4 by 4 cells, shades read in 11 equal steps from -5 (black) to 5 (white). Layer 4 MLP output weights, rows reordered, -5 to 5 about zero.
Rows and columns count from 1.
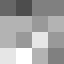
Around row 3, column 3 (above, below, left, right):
1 2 1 1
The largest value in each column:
4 5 4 2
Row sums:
-3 7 8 11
